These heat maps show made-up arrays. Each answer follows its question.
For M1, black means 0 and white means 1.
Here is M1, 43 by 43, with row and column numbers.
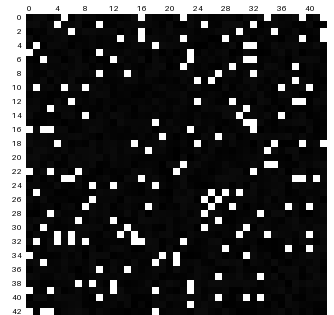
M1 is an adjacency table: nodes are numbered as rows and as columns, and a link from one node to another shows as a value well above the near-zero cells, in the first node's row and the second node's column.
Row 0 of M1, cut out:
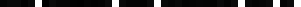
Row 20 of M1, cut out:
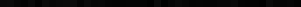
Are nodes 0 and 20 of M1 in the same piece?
no
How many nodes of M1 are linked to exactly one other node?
1
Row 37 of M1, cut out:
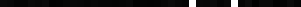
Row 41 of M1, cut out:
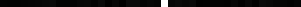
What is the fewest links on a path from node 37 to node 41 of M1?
6
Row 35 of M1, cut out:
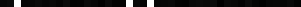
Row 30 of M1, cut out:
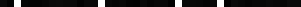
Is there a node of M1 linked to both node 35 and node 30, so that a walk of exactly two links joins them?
yes
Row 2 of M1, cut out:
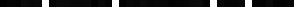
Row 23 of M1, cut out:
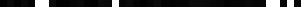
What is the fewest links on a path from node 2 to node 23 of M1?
2
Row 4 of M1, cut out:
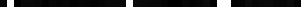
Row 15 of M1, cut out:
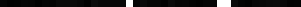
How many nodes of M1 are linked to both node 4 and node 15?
3
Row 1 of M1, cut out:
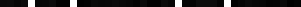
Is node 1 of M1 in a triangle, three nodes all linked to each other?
yes
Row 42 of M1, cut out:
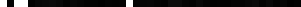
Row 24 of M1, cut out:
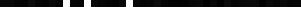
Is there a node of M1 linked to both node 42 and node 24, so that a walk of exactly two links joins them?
yes
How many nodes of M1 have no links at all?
2
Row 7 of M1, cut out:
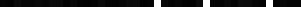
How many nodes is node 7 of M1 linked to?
3
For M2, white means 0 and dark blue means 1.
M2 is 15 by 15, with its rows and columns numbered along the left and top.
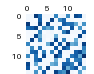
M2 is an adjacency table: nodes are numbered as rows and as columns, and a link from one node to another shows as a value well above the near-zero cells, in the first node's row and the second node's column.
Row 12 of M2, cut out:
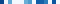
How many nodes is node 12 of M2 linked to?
8
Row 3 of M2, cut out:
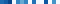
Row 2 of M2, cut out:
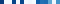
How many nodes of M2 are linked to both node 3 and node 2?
3
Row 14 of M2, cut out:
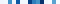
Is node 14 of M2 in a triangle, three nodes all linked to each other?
yes
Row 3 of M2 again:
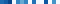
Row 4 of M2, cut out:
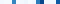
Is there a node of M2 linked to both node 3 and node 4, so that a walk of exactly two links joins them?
no
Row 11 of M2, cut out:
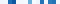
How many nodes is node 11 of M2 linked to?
6
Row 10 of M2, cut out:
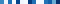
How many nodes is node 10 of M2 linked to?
9
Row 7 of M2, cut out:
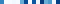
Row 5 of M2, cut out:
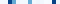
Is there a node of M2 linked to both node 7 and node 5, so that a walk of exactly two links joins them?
no
